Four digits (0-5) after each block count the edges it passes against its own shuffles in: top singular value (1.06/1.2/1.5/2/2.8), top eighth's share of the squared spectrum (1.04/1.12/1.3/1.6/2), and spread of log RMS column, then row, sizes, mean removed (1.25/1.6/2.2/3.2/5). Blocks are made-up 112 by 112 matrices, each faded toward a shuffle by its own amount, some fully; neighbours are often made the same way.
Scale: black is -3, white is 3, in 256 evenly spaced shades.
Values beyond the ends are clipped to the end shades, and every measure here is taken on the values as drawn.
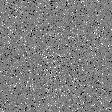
1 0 0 0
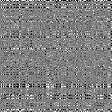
5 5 3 4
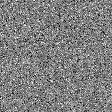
0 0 0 0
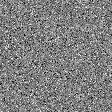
0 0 0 0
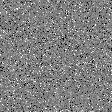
0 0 0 1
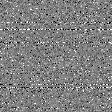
2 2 0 3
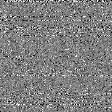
2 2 0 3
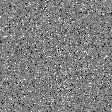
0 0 0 0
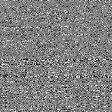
3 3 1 4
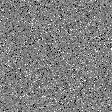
1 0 0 0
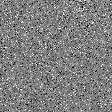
1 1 0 1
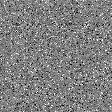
1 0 0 1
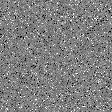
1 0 0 0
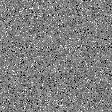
2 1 0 1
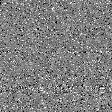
3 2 0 2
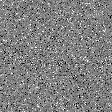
1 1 0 1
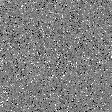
0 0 0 0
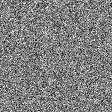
0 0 0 0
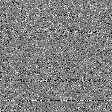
2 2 0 3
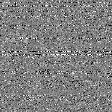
2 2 0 4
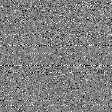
2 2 0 3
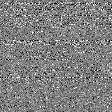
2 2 0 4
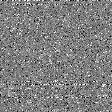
2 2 0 3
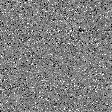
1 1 0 2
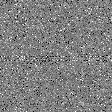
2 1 0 1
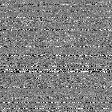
2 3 0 4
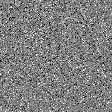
3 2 0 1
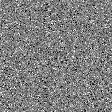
3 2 0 1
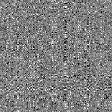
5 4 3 3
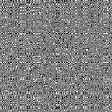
5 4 3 3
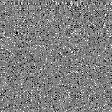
4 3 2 2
